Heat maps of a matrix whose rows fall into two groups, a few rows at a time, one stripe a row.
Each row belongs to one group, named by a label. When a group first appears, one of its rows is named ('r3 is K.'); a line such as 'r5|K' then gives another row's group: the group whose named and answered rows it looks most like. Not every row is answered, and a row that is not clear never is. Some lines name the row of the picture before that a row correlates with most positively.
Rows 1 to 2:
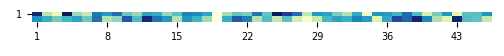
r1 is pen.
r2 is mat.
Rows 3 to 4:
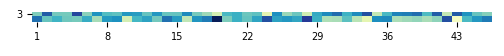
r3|mat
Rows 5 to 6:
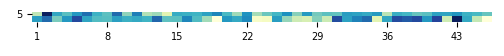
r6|mat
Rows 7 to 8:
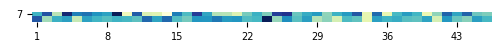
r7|pen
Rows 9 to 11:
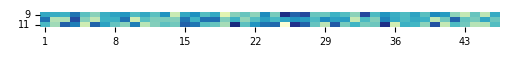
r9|pen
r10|pen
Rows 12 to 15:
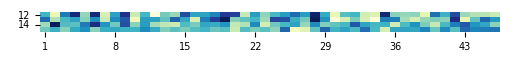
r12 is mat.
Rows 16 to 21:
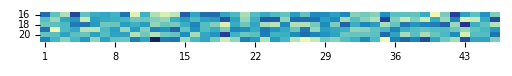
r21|mat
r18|mat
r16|pen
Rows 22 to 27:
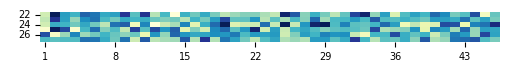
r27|pen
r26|pen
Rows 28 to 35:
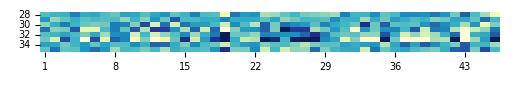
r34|mat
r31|pen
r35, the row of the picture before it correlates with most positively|23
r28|mat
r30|pen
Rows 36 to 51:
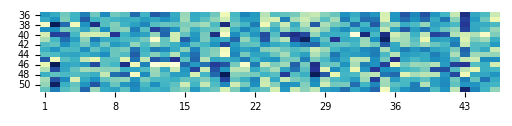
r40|pen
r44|mat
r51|mat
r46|pen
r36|mat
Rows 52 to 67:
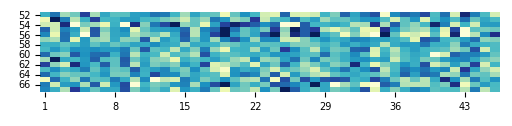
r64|mat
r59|pen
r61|pen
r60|pen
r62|pen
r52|mat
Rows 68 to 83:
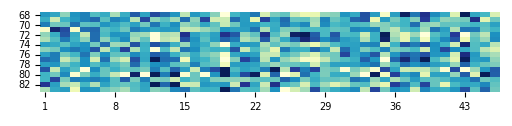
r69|pen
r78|mat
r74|mat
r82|mat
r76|mat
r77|mat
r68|mat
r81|pen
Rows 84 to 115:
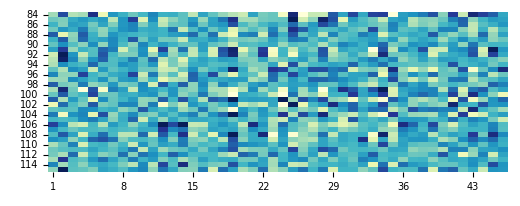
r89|pen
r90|mat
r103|mat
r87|pen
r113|pen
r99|mat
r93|pen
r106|mat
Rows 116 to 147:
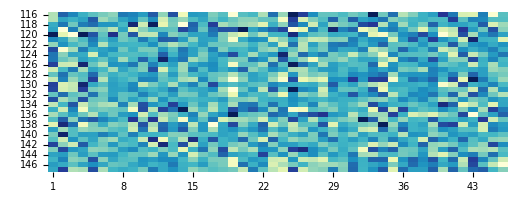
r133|pen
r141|pen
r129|mat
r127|pen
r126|pen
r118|pen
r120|pen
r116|pen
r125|mat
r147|mat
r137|pen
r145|mat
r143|pen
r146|mat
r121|mat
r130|pen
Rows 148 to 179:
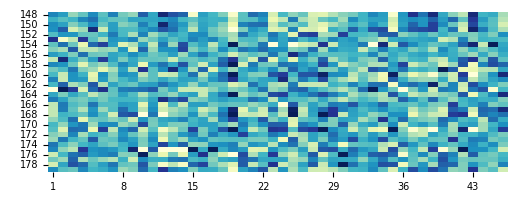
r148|mat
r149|mat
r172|pen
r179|mat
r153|pen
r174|mat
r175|pen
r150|mat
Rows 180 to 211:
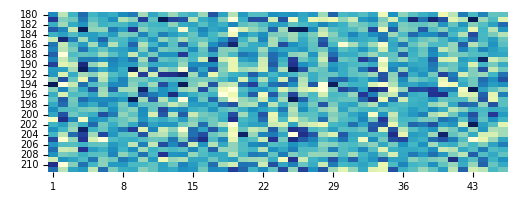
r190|pen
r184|mat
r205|pen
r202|mat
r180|pen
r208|mat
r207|pen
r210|pen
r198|pen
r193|mat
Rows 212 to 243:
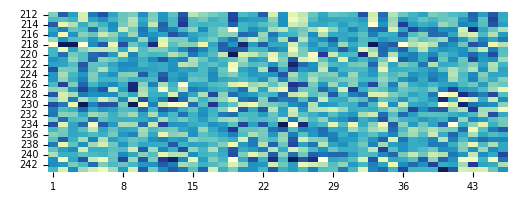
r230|pen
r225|mat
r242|mat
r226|pen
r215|mat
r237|mat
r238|pen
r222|pen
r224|mat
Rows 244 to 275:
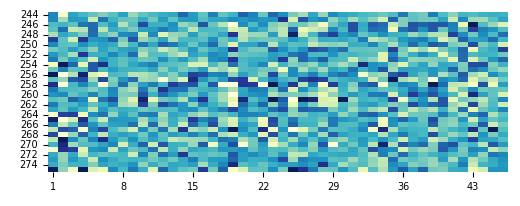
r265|pen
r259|mat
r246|mat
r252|pen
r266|pen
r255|mat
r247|mat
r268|pen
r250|mat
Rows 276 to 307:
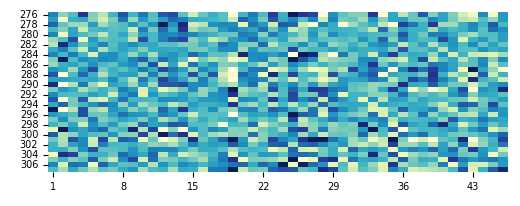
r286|pen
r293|pen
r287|mat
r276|pen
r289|mat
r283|mat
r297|mat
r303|mat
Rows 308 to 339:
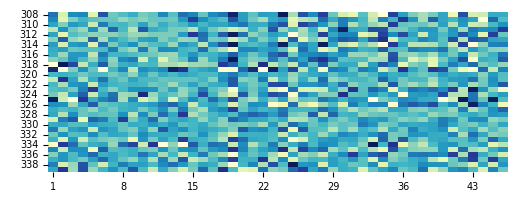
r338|pen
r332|mat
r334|pen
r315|mat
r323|mat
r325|pen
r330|pen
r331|mat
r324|mat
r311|mat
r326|mat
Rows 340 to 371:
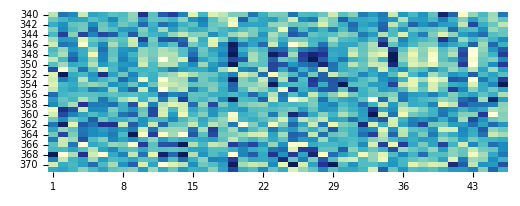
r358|pen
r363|pen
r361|mat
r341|mat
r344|pen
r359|pen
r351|pen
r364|pen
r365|pen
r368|pen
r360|pen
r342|mat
